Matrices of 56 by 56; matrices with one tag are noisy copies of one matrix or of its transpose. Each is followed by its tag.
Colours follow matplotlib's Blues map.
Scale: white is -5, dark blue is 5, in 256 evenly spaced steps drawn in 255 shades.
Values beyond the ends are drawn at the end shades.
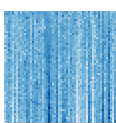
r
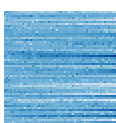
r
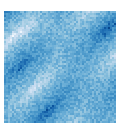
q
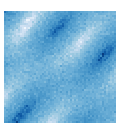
q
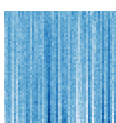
r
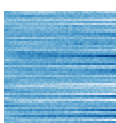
r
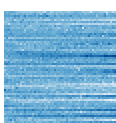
r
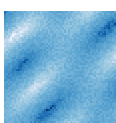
q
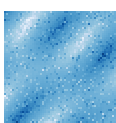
q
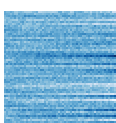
r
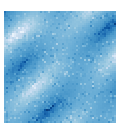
q
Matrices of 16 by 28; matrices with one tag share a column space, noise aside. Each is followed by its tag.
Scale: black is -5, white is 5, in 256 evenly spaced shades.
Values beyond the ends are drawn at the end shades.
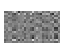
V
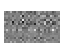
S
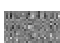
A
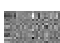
A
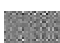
V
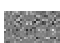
S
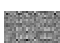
V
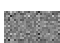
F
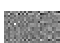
V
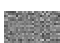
F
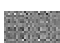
V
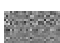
S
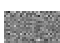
F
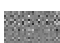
S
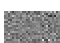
F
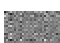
F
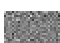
F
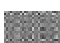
V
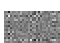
F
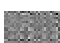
V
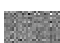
V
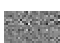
S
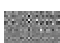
S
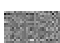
V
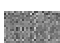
V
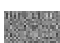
A
